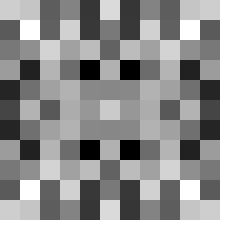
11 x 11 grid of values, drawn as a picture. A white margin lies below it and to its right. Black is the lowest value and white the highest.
There is no seam. Overall the values sit about 50% of the way up the scale. The centre is the smoothest part. It mirrors both left to right and top to bottom.
